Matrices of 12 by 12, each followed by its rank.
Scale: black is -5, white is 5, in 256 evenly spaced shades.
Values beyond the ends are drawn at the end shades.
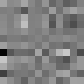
two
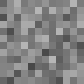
full rank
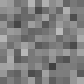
full rank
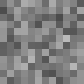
full rank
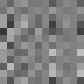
two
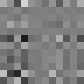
two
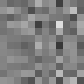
two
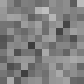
full rank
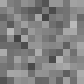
full rank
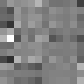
two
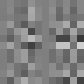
two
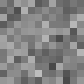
full rank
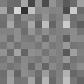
two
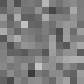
full rank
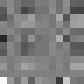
two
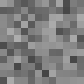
full rank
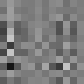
two
